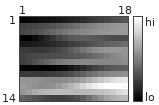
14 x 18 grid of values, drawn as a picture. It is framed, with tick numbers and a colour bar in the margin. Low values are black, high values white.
Ninth with the highest average: bottom right. Ninth with the lowest average: top left. Grain: streaks across. Stripes: horizontal, repeating 3 times. Slope: up to the bottom right.
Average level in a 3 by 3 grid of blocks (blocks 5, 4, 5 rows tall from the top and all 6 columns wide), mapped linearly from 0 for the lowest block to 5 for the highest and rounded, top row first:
0 1 2 | 0 1 3 | 3 3 5
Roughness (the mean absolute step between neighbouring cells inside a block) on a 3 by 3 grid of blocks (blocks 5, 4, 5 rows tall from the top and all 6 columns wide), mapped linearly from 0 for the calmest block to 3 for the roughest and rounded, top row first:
1 1 1
1 2 0
2 3 2
